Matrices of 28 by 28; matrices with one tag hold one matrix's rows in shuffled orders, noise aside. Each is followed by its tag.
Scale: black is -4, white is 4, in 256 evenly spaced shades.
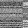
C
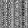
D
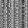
D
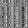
D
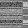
C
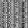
D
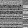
C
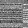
C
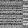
C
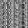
D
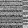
C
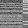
C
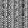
D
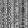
D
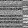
C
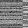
C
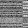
C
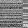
C
